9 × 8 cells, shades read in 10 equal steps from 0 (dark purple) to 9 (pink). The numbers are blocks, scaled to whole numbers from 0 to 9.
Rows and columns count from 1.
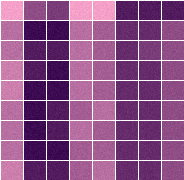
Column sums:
60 7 7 54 51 17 18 33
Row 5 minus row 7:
1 0 -1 0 0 0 0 0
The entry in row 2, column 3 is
0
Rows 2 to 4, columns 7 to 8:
2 4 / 3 4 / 2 4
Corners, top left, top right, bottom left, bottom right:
9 1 7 4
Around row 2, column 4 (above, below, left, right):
9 6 0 5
